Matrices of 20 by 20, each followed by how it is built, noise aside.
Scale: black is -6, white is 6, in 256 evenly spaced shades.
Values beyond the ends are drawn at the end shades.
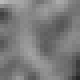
smooth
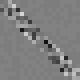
banded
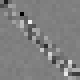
banded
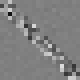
banded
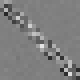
banded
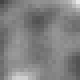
smooth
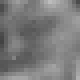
smooth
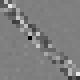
banded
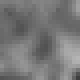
smooth
